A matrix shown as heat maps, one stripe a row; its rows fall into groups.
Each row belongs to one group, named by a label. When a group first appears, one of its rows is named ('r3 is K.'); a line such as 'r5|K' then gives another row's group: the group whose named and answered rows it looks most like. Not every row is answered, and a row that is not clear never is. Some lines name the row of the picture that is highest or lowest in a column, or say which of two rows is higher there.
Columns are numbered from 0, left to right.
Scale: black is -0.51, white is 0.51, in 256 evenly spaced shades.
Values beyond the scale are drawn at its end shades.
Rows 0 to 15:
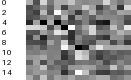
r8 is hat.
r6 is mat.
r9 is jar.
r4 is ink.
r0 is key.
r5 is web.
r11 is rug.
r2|mat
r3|hat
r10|rug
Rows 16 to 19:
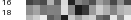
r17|jar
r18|jar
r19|web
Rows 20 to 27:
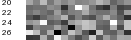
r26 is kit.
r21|rug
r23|hat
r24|web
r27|mat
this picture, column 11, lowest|21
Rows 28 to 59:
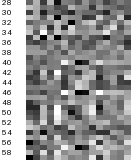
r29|kit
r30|ink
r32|mat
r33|web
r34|key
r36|hat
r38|web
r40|jar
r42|mat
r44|rug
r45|rug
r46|jar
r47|web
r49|mat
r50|mat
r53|kit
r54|ink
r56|mat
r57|jar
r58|key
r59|mat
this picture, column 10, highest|46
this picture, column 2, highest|34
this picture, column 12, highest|33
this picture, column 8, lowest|46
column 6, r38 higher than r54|Yes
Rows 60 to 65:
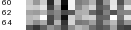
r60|web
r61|web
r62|rug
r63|web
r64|web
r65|rug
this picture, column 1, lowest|65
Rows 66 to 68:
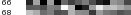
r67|jar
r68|kit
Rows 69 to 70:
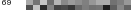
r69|key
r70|ink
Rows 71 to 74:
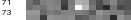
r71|rug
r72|rug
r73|kit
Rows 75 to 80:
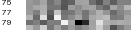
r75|rug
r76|web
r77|key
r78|key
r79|jar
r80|key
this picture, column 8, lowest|79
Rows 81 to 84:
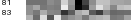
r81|jar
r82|jar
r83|rug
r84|key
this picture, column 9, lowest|83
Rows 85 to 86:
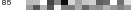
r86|key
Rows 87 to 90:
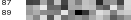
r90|key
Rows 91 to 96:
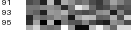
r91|ink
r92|rug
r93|hat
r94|mat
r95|ink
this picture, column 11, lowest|95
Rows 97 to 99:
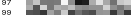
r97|jar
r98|key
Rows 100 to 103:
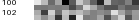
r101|rug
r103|web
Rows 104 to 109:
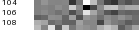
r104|rug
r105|jar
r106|rug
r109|key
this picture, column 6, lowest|107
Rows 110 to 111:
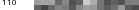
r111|rug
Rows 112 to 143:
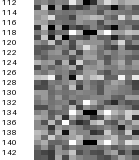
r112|jar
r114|kit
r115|web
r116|kit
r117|ink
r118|jar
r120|web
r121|rug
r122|hat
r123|rug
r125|mat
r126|rug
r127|web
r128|hat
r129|hat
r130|kit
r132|rug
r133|hat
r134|jar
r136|mat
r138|kit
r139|key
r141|ink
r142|hat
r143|ink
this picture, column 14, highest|127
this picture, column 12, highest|127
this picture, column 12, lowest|137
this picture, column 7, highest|132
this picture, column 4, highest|136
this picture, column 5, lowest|127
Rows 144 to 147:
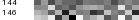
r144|ink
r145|web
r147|web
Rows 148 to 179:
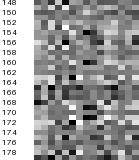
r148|ink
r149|key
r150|rug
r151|kit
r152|key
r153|key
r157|key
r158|kit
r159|key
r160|jar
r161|web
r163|web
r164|key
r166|ink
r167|ink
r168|mat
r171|jar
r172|web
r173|kit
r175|kit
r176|ink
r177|kit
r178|web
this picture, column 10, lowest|179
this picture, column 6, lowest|165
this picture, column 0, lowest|168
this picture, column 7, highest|150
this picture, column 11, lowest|165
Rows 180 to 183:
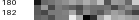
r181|ink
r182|hat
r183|jar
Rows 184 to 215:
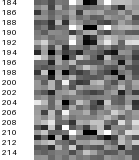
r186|mat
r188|ink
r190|rug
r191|jar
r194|ink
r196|hat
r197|rug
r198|ink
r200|mat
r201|web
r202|hat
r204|kit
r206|key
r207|key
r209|mat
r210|jar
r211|ink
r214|rug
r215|kit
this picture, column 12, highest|208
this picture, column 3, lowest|209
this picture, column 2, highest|208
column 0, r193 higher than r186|Yes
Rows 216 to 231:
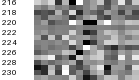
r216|web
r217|rug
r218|hat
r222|jar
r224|jar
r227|web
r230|mat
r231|jar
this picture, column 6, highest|216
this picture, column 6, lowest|226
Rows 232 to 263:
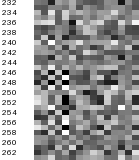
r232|hat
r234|key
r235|key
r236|web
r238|rug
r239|ink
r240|key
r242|rug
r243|hat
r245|key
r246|ink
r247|mat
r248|ink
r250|jar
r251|kit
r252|kit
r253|web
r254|ink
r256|key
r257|kit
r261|hat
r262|mat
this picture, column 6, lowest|261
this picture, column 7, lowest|250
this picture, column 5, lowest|236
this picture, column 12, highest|253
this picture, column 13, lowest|262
